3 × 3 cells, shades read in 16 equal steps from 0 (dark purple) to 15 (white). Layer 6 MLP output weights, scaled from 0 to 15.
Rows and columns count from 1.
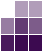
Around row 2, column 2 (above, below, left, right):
9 0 7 5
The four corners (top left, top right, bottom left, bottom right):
15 9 1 0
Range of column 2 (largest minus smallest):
9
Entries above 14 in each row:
1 0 0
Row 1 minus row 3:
14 9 9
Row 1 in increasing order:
9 9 15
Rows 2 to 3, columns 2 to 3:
3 5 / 0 0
